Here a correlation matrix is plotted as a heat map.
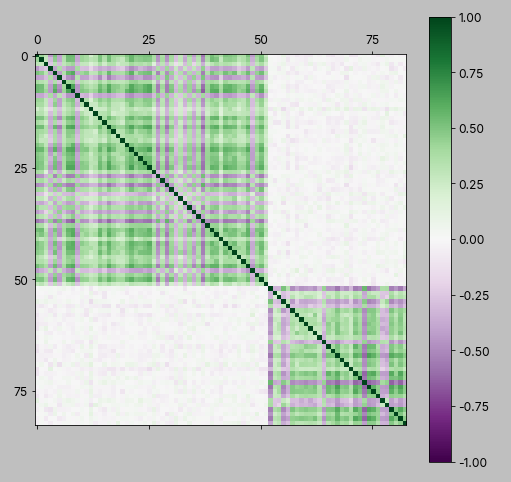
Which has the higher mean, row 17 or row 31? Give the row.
17
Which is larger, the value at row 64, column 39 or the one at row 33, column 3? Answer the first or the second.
the second
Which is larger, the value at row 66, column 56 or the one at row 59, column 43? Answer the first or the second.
the second
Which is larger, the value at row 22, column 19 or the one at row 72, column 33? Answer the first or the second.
the first
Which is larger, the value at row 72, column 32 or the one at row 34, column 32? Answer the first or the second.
the second
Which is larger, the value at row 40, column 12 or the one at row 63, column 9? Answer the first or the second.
the first
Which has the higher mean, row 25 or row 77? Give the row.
25
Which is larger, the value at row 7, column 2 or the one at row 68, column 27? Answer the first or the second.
the first
